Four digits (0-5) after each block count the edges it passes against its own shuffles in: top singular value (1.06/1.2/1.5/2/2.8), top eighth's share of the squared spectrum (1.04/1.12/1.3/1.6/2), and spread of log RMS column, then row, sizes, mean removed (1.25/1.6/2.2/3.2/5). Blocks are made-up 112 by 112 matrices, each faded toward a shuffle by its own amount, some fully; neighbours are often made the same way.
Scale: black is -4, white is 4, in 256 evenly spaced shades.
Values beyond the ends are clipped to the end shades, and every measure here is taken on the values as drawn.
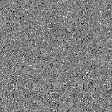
4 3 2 1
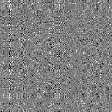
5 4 3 2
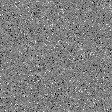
2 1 0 0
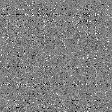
2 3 2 3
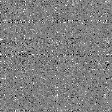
2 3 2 3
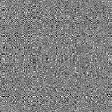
5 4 3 3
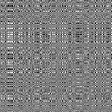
5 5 4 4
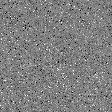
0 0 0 0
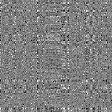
5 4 3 3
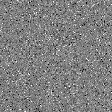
3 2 1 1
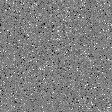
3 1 0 0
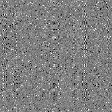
4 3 3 2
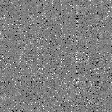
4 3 2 1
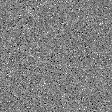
0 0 1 0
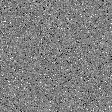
0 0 0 0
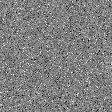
0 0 0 0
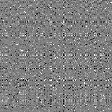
5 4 3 3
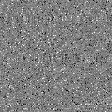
4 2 1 1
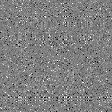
4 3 1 2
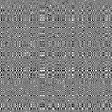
5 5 4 4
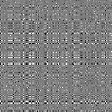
5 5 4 4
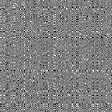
5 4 3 3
